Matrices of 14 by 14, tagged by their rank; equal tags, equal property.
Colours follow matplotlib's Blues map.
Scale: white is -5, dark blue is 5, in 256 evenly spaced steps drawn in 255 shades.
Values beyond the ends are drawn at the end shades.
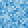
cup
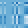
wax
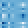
wax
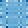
wax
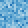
cup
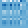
wax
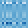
wax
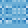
wax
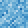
cup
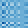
wax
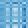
wax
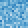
cup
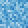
cup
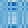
wax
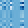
wax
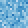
cup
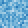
cup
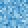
cup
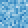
cup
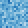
cup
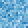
cup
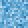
cup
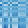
wax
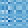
wax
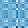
wax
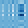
wax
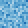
cup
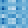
wax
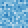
cup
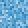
cup
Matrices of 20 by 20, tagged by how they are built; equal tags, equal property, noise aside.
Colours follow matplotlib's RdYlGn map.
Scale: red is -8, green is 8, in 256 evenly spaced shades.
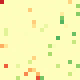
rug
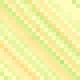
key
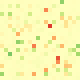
rug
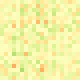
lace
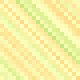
key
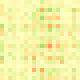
lace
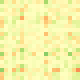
lace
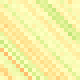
key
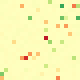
rug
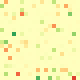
rug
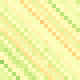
key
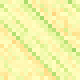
key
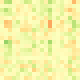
lace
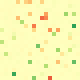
rug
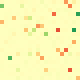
rug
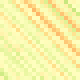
key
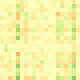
lace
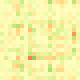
lace
